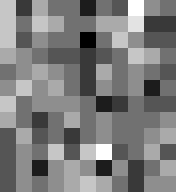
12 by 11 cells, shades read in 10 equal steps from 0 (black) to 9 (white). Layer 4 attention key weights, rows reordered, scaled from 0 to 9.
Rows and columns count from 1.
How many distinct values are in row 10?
6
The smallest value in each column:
3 2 1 3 2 0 1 2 2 1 2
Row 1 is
7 2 6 4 4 1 4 3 9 5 4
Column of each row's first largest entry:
9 9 1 9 3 2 1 1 2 7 5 6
